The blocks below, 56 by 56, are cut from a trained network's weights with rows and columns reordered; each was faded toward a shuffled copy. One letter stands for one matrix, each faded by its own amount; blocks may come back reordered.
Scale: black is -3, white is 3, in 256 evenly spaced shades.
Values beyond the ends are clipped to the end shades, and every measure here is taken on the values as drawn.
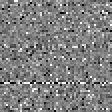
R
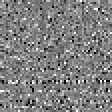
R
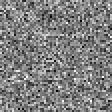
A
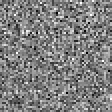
A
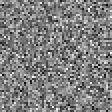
A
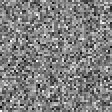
A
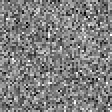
A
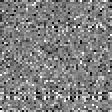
R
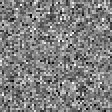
A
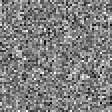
A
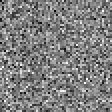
A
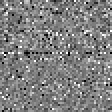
R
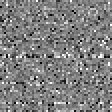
R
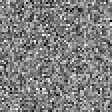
A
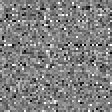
R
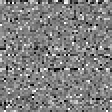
R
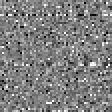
R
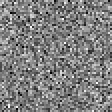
A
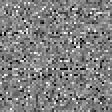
R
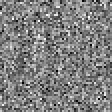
A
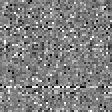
R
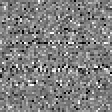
R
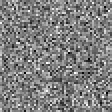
A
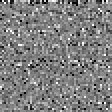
R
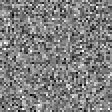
A
